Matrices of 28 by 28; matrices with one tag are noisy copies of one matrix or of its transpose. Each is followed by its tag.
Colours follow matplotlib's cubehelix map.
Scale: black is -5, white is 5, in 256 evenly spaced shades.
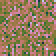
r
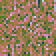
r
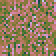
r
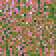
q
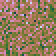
q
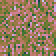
r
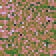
q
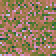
r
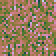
r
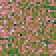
q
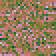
r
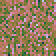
r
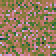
r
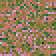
r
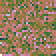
r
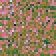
q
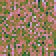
r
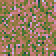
r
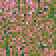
q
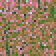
q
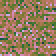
r
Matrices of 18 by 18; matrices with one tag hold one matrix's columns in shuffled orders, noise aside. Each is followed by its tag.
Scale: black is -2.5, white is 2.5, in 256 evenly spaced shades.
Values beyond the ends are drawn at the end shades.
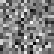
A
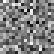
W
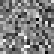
A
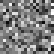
W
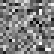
W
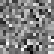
A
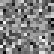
A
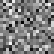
W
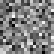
A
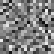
W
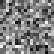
A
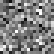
W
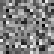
A
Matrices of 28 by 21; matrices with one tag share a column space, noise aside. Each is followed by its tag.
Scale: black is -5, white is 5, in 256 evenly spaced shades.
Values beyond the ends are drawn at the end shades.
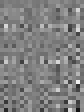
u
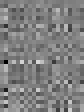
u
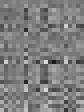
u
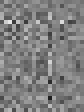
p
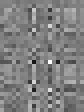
u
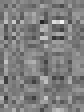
p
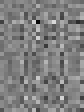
p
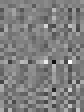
u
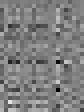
u
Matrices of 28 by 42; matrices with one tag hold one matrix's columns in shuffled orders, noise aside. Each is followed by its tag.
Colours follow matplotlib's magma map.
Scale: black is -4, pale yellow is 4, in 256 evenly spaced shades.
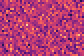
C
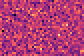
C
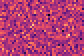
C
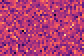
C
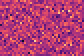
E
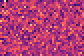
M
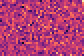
M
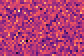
E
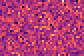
M
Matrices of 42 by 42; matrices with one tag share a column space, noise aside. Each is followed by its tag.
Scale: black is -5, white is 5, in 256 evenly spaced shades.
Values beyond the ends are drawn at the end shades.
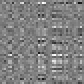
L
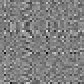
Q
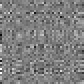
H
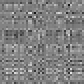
H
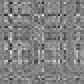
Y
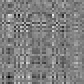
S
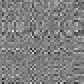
Q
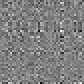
Q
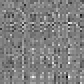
S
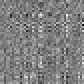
S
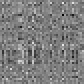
Y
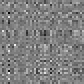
H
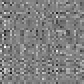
H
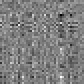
S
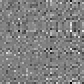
Q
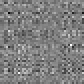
H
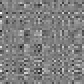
H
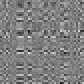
Q
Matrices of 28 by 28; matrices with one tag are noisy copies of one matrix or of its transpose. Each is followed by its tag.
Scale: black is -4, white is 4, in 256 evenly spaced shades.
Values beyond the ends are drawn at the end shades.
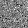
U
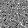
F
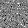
F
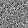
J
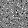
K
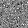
J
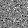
U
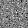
K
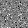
U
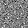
J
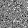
U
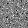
K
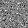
F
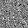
F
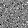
J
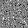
F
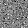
J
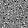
J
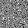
F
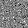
F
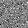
J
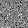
U
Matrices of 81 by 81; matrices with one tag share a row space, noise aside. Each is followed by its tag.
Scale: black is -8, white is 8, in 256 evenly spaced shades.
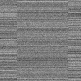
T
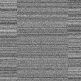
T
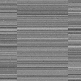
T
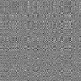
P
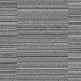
T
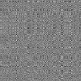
P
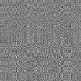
P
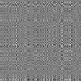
P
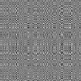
P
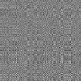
P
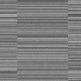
T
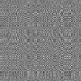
P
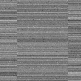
T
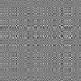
P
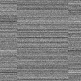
T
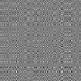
P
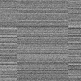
T
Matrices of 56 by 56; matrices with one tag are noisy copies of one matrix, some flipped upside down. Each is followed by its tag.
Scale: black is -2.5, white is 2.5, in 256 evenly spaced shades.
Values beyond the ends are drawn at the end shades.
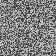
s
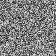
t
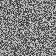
s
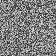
s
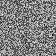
s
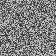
t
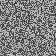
t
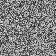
t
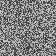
s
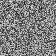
t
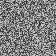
t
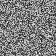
t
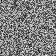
s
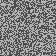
s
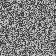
t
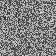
s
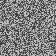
t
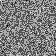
t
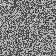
s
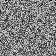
t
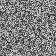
t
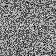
s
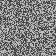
s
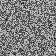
t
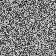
t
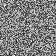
s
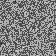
t
